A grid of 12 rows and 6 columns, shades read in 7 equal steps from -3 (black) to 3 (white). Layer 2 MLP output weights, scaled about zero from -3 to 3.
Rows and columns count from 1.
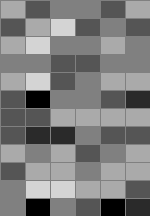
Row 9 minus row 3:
0 -2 1 -1 -1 1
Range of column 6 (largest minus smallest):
3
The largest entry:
2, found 5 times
